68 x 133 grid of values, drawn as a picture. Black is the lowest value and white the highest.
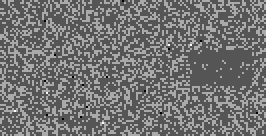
Seam: none. Odd patch: calmer, in the middle right. Grain: fine. Calmest part: middle right. Odd rows or columns: none. Slope: none. Stripes: none. Ninth with the lowest average: middle right. Mirror symmetry: none.
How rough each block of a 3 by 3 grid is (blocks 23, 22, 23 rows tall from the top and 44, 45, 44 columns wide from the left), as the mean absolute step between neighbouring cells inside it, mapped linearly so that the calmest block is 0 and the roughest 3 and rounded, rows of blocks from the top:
3 3 3
3 3 0
3 3 3
